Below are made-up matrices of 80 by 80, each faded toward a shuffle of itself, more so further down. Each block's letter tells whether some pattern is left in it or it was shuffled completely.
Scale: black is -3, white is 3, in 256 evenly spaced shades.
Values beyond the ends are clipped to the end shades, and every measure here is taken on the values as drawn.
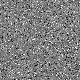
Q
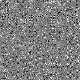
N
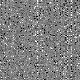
N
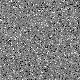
Q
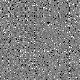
N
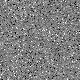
Q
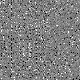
N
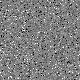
Q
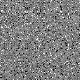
N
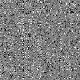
N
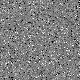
Q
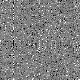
N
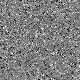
Q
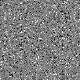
N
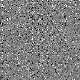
N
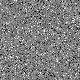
Q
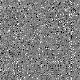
N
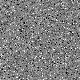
Q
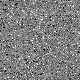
Q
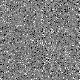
N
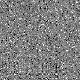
N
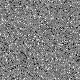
Q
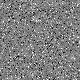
Q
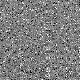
N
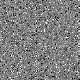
N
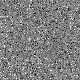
Q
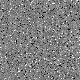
Q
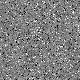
Q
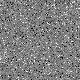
Q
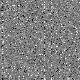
N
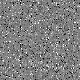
N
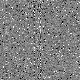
N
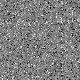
N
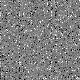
N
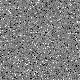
Q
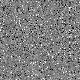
N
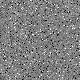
Q
